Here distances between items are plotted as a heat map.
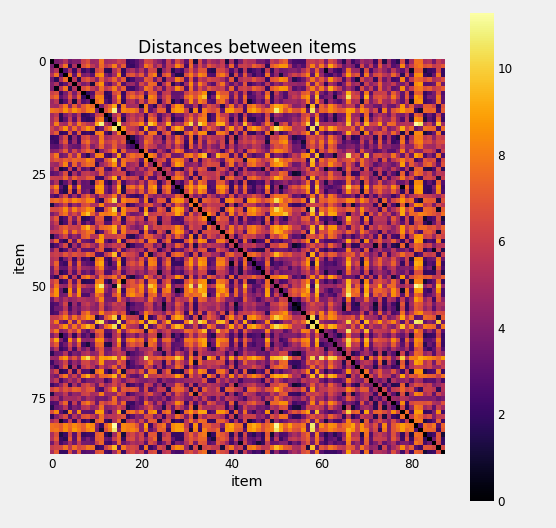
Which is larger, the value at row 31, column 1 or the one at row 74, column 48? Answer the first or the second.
the first
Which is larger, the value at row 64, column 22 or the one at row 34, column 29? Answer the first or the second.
the second
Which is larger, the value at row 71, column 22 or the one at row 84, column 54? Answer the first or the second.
the second
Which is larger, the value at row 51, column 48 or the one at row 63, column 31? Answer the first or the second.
the first
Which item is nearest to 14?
50
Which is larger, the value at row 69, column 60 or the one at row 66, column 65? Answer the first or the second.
the second
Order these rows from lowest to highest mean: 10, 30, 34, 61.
61, 30, 10, 34
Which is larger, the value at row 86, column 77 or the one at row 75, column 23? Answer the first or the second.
the first
